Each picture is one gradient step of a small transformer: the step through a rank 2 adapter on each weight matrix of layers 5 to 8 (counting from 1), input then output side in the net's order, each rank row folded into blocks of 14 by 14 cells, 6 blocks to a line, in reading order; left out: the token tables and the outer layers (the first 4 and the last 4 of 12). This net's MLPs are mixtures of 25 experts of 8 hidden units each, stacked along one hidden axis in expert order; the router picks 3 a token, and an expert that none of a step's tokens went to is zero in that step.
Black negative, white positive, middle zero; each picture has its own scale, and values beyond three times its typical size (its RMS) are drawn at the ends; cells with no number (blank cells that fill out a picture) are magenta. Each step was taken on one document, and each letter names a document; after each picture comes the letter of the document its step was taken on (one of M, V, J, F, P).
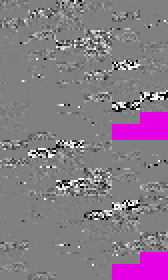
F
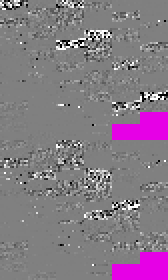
F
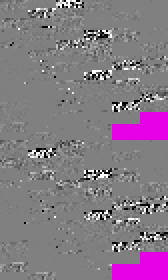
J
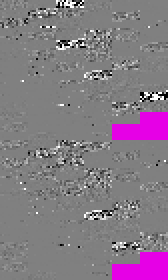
F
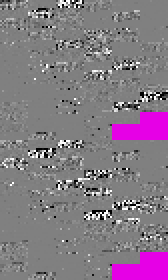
J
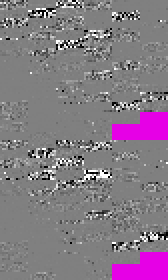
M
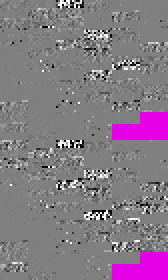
J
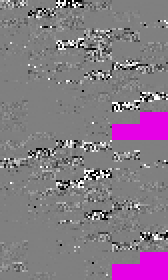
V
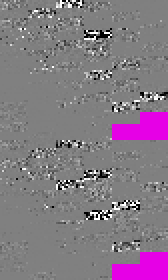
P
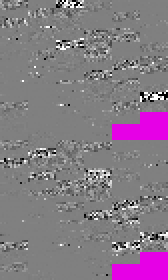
F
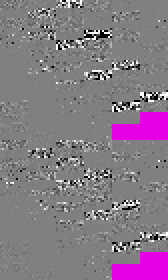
P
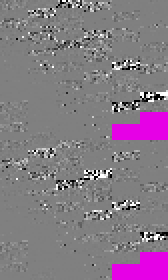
P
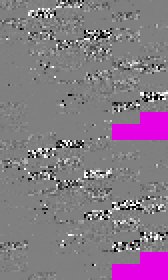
P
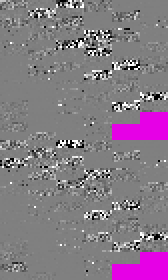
V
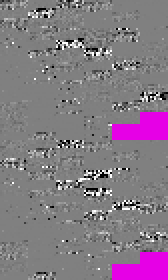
J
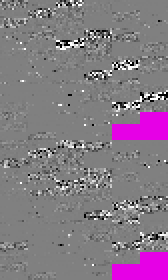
F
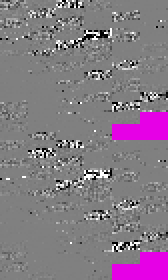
M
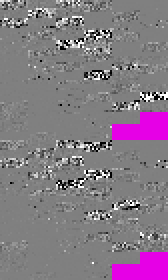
V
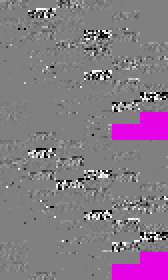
J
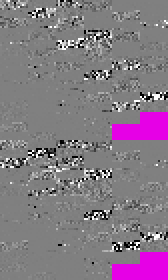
V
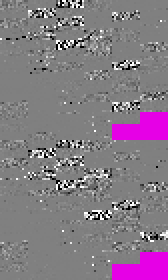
M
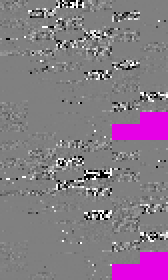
M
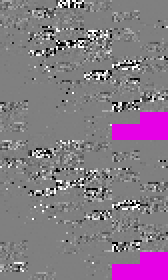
J
